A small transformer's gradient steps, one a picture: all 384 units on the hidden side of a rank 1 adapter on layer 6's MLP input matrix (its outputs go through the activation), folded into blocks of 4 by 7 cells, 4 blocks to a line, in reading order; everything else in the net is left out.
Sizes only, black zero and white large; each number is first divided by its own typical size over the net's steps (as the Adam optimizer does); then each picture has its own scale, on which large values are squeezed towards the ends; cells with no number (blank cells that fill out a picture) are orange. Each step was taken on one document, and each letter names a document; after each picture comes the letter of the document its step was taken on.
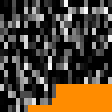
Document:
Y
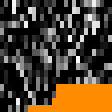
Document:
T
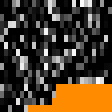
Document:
T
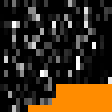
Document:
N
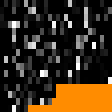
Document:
N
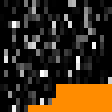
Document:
N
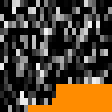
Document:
T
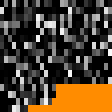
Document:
Y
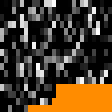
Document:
T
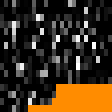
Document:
N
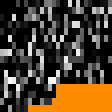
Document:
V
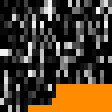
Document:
V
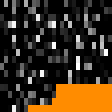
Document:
N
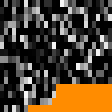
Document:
Y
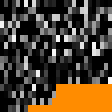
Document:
Y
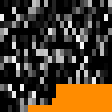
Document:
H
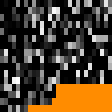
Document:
V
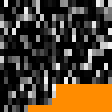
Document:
Y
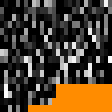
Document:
V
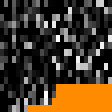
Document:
Y
